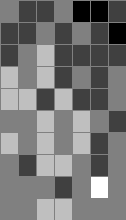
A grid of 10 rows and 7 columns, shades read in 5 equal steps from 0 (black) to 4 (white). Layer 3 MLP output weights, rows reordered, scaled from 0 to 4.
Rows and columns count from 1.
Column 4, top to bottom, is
2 1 1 1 3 2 2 3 1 3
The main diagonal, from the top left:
2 1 3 1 1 2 2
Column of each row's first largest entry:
1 3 3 1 1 3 1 3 6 3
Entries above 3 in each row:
0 0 0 0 0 0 0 0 1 0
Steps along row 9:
same same down up up down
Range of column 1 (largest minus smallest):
2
